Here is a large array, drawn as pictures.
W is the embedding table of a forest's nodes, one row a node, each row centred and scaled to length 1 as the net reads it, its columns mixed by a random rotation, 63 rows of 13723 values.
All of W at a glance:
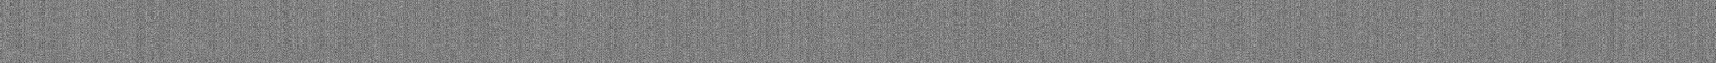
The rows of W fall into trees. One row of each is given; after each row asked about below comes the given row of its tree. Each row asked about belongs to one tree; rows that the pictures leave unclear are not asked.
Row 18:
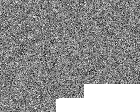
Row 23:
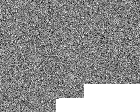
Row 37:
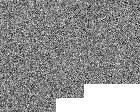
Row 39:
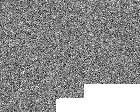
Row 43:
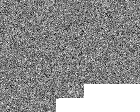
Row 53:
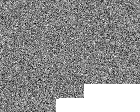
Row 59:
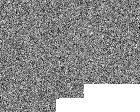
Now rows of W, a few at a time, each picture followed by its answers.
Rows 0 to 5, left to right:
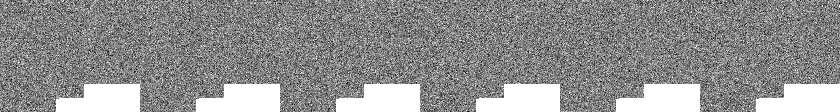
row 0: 39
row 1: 23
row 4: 59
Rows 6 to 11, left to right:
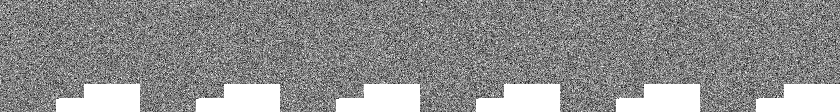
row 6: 23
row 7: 23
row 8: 59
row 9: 37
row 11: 18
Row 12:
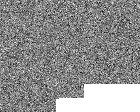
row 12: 39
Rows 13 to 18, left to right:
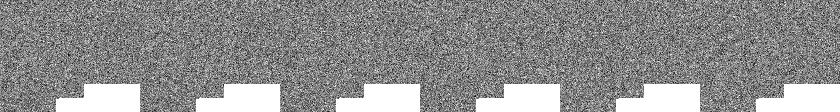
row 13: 39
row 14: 39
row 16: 53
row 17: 43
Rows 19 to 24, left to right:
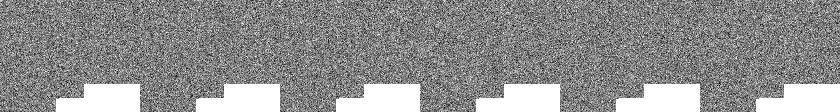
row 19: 37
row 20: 37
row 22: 39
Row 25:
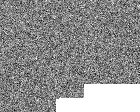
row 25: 39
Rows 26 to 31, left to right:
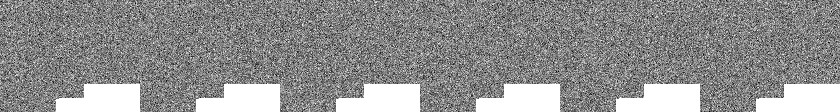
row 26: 23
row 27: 23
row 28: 43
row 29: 37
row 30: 39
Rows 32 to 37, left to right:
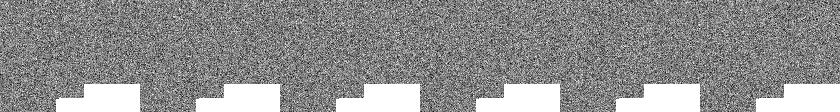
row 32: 39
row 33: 18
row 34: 37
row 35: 37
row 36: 23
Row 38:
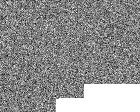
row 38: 53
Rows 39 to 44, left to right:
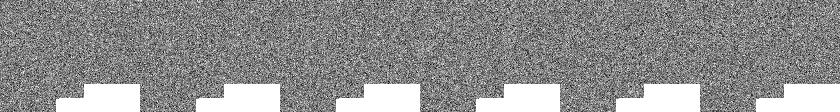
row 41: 37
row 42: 39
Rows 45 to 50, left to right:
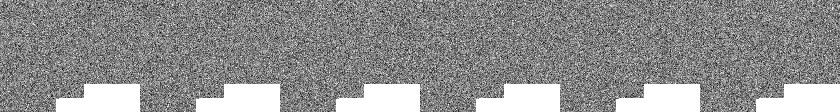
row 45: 37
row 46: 37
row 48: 37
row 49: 23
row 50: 39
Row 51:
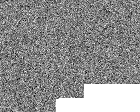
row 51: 53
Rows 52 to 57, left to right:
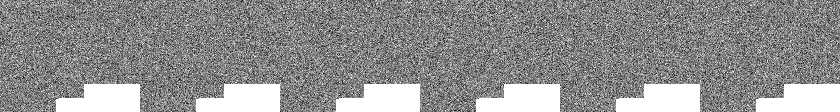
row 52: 23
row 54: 23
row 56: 53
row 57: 23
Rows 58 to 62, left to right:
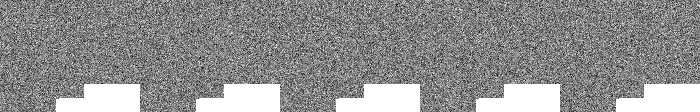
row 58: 53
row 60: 18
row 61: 18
